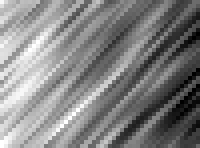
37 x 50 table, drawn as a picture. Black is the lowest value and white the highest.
There is an overall slope up to the left. Overall the values sit about 50% of the way up the scale. The bottom right is the ninth with the lowest average. Streaks slant up to the right. No row or column stands out.
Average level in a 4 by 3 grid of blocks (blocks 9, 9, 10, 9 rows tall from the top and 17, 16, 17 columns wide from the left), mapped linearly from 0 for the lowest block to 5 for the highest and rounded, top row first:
421
521
530
520
